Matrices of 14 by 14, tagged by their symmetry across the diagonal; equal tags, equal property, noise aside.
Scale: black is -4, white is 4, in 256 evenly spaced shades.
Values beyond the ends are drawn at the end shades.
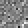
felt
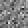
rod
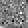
rod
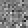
rod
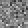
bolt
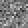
bolt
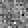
rod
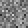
bolt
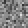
bolt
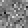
bolt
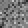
felt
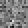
bolt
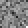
felt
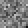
felt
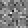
rod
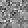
felt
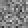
rod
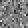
bolt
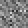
rod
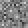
felt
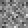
felt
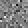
rod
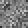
felt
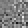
rod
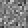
bolt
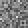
felt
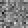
bolt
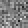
rod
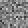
bolt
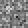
felt
